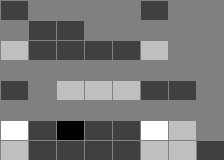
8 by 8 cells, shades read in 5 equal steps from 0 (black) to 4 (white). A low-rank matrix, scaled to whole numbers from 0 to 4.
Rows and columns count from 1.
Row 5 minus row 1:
0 0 1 1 1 0 -1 0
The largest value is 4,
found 2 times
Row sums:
14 14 14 16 16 16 16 14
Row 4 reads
2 2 2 2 2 2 2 2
